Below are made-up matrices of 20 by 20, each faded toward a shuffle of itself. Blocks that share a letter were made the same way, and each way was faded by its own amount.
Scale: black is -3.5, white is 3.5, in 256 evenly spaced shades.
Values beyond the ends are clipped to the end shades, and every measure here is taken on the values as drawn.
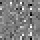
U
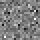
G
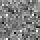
G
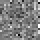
U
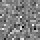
G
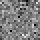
G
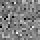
G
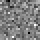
G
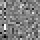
U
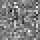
U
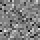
G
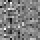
U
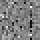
U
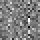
U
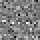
G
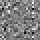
U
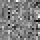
U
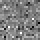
G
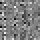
U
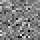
U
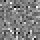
G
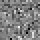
G
